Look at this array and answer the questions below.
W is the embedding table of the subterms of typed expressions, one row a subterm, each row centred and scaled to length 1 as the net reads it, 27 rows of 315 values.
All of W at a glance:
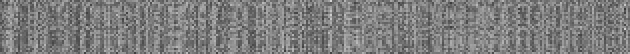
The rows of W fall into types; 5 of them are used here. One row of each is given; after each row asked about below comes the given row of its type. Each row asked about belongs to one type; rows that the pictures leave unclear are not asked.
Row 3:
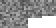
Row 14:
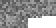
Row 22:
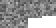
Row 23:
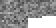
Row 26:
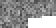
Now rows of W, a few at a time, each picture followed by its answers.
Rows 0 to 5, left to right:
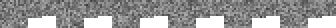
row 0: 22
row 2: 14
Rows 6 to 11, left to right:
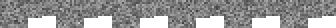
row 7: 22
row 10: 3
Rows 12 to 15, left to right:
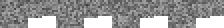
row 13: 3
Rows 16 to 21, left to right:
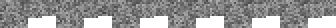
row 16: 3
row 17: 23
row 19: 14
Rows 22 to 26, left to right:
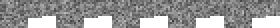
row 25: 23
